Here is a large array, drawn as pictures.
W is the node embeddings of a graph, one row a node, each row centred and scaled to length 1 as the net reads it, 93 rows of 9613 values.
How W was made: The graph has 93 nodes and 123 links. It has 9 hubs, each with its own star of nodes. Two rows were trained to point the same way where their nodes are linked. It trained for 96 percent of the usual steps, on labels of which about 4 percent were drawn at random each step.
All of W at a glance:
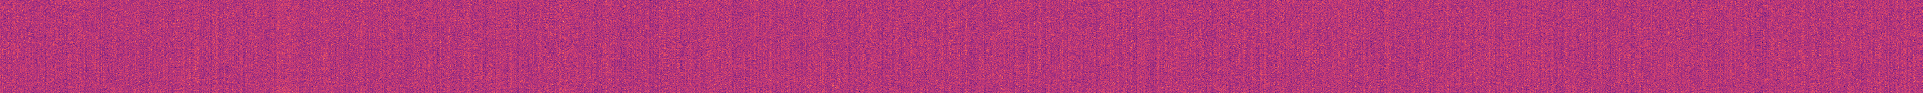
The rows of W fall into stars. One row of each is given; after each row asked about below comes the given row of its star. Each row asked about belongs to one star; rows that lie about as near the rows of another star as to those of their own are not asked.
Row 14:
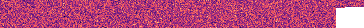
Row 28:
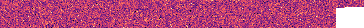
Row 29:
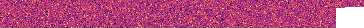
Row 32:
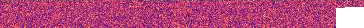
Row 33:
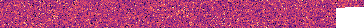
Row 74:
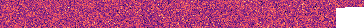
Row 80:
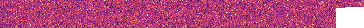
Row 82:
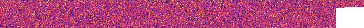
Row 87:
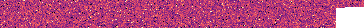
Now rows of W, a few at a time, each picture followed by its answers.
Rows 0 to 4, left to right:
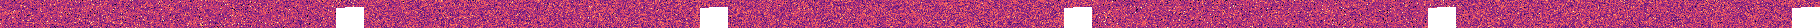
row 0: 29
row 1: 14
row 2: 33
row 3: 28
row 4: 87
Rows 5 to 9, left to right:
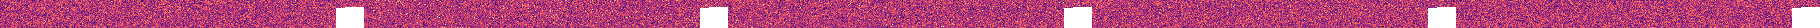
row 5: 32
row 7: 32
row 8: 82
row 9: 74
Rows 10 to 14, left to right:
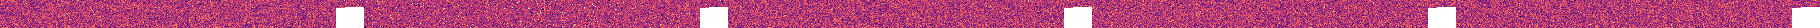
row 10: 80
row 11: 80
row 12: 29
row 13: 87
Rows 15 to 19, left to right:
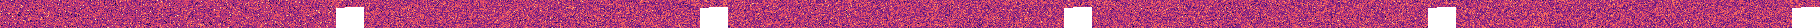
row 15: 29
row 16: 87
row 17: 32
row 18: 14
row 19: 33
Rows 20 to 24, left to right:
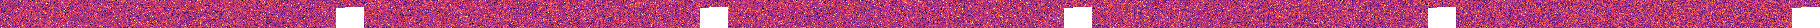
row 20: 80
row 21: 14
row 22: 82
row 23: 33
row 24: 28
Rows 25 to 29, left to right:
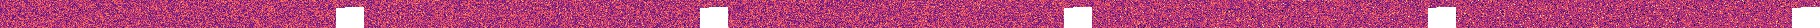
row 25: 74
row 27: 28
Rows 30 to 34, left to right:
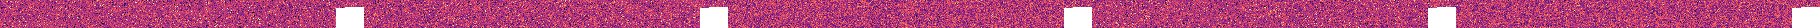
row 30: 32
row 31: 29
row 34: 32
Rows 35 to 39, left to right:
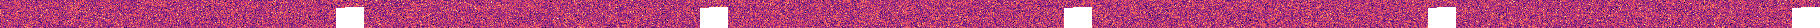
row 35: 33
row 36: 29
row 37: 32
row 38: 29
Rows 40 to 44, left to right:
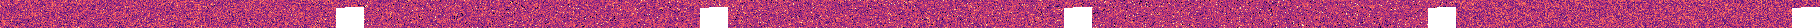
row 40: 82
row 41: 87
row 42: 82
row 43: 80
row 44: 80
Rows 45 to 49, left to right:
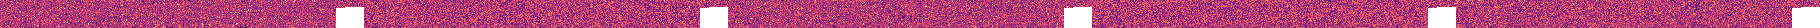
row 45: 32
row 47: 32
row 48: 82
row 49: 29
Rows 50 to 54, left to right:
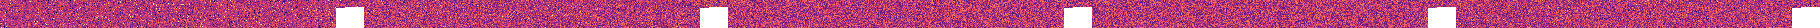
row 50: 14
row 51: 33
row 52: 14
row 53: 80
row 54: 82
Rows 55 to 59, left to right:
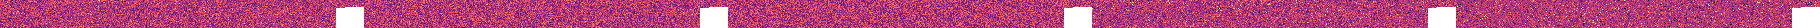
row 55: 82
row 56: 28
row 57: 29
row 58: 82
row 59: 87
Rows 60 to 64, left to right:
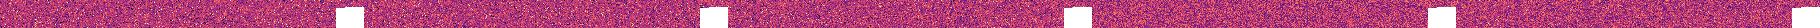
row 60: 14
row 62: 82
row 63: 87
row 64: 33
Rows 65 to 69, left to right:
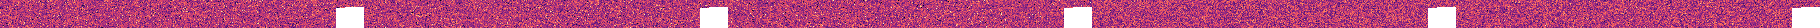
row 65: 33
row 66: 33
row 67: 28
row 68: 82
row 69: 28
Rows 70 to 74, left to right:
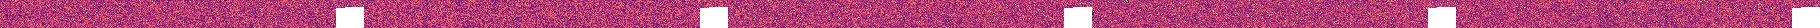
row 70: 74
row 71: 33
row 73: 29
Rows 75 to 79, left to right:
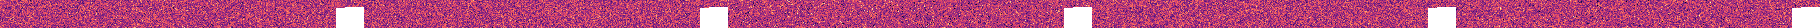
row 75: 29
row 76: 33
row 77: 29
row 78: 33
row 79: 74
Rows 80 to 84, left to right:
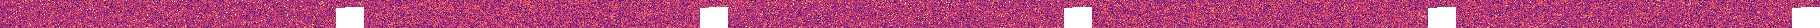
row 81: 29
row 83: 74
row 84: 33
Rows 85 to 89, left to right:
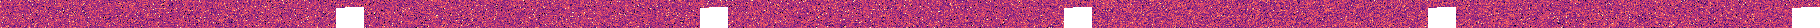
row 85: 14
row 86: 28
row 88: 14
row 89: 32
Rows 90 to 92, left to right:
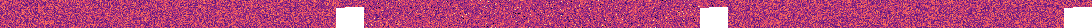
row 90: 28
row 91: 74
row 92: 32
